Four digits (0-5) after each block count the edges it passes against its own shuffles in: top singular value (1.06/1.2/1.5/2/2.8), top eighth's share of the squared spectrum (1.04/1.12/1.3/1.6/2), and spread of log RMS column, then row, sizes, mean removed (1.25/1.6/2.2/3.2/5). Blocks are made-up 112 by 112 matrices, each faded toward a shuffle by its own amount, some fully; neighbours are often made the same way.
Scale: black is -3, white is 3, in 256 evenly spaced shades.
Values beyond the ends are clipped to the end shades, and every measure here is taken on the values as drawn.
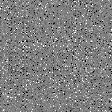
4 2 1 1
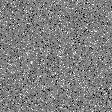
0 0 0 0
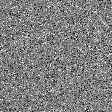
0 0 0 0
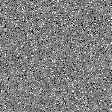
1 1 2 1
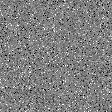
0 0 1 0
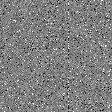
3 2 1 0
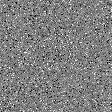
1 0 0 0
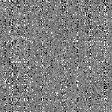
4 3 3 2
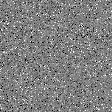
2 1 0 0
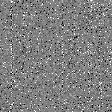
4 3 2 1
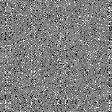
4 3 2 1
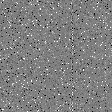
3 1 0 0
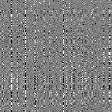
5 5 4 3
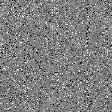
4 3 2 1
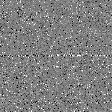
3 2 0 1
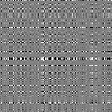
5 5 4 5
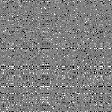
5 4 2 3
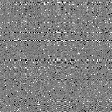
5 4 2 3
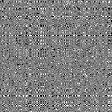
5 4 3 4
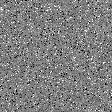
0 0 0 0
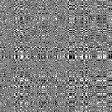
5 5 4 4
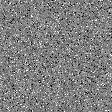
2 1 0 0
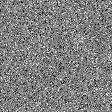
1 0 0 0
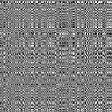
5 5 4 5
